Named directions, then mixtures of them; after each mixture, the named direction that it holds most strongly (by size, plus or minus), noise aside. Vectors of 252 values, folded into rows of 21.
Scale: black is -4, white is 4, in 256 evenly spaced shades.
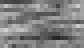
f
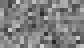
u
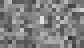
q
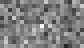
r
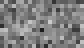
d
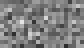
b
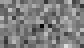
r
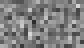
b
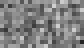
u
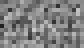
b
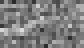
d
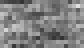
f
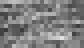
f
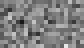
b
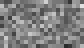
r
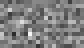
b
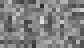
q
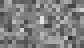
q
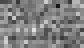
r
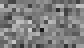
b
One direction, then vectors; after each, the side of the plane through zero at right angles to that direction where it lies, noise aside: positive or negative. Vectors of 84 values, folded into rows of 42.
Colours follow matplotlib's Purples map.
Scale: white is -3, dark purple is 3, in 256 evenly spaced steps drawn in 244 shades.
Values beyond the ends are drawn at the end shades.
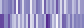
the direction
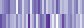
positive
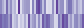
positive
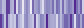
positive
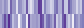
positive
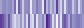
positive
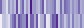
negative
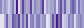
negative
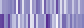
positive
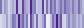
negative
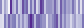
negative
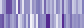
positive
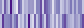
positive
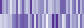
negative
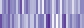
positive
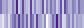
negative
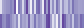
positive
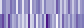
positive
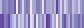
positive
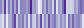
negative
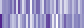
positive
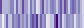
negative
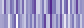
negative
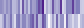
negative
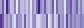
positive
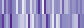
positive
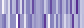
negative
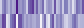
negative
